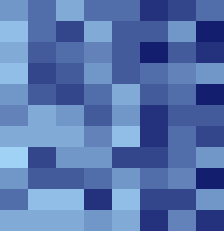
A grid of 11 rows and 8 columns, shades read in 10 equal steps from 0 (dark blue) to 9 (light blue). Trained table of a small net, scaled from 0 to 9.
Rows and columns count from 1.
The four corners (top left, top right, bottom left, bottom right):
6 4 7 1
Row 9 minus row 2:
-2 -1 1 -3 3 1 -1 0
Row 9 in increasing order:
0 3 3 4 4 5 6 6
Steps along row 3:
down up up down down up down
